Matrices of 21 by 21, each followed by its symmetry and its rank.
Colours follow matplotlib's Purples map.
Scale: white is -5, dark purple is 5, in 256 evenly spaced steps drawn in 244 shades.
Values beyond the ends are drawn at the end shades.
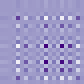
symmetric, rank one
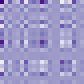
symmetric, rank one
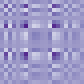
symmetric, rank one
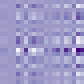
neither, rank one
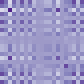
symmetric, rank two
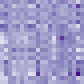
neither, rank three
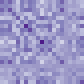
symmetric, rank three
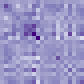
symmetric, rank three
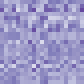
neither, rank three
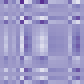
neither, rank one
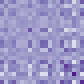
symmetric, rank two
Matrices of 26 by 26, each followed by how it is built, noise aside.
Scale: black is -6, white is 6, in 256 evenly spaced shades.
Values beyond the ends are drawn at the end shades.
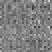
low rank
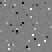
sparse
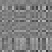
low rank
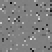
sparse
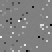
sparse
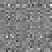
low rank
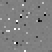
sparse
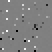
sparse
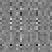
low rank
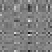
low rank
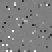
sparse
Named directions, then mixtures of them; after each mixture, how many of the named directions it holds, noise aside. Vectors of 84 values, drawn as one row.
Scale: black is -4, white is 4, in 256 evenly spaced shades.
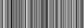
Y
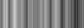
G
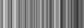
two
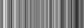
two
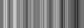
one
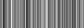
one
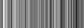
two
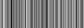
one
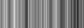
one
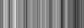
one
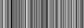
one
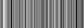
two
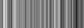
two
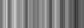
one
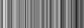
two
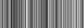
two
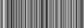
one
